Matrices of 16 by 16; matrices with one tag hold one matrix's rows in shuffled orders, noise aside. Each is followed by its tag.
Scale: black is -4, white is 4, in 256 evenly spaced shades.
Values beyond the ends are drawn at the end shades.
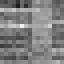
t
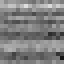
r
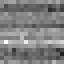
r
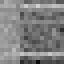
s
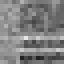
s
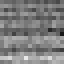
r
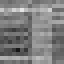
t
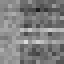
s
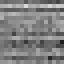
r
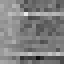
s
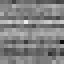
r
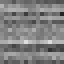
r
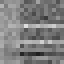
s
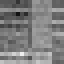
t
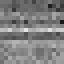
r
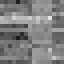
t
